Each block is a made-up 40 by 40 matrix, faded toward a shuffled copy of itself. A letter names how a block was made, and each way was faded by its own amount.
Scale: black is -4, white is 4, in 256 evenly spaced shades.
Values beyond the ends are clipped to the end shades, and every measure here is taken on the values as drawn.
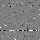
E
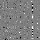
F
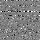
E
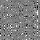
F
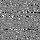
E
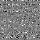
E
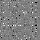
F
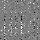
F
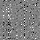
F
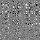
F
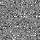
E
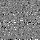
E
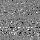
E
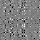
F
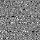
E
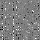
F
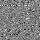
E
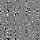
F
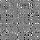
F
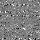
E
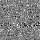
E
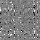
F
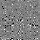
F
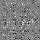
F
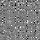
F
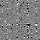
F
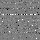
E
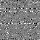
E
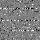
E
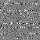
E
